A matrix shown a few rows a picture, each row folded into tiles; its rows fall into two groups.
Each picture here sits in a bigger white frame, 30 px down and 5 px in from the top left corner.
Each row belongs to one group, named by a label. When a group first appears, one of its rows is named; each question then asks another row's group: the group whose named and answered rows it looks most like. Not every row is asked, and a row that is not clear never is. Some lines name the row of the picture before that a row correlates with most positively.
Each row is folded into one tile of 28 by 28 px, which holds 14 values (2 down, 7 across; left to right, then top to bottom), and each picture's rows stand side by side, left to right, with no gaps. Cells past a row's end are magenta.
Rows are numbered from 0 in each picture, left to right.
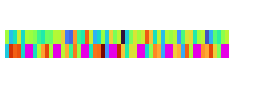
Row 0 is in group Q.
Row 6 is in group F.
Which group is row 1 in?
Q
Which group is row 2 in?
F
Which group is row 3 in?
Q
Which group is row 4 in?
F
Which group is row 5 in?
Q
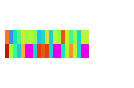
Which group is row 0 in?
F
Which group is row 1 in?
Q
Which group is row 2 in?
Q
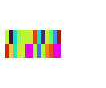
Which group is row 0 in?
F
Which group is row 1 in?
F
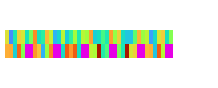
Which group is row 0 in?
F
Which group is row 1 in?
F
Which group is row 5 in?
F
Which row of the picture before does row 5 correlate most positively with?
0
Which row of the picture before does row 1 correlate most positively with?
0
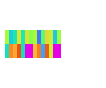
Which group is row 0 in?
Q
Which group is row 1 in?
F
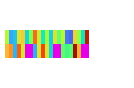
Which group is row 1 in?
Q
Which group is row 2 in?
F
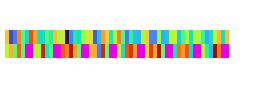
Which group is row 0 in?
F
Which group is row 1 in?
Q
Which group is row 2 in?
Q
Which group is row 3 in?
F
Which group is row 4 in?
Q
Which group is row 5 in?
Q
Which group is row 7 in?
F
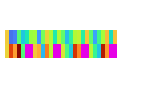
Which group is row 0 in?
Q
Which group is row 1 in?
F
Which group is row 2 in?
F
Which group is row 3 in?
F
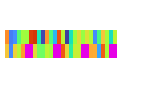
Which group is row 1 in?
F
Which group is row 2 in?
F
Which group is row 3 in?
F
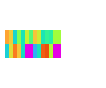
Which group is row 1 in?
Q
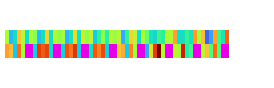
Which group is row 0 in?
F
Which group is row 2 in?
Q
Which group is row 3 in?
Q
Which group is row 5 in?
Q
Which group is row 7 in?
F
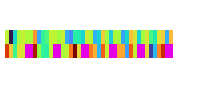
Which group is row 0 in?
F
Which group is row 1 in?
F
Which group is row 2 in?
Q
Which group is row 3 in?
F
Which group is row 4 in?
F
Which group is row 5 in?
F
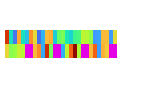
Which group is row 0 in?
F
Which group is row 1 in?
F
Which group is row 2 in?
Q
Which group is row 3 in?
F
